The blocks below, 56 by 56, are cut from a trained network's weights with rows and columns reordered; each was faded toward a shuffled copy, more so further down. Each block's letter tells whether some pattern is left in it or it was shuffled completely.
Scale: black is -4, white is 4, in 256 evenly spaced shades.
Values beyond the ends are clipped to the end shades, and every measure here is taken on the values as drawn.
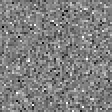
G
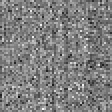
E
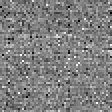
E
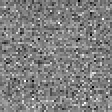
E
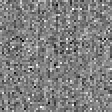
E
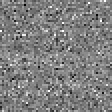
E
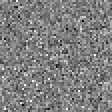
G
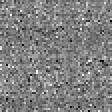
E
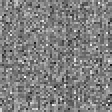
E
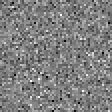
G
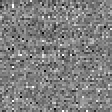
E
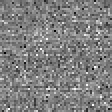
E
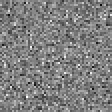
G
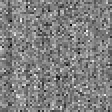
E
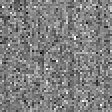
E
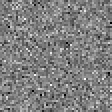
G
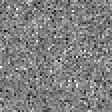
G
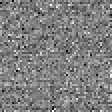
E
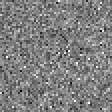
G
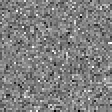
G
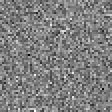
G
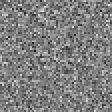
E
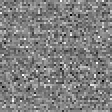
E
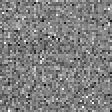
E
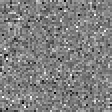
G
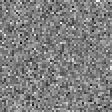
G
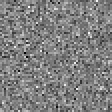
G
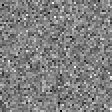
G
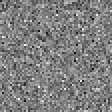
G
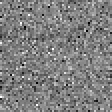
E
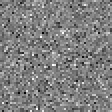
G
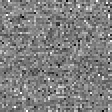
E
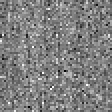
E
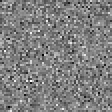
G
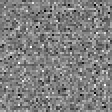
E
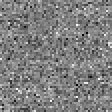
E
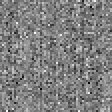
E
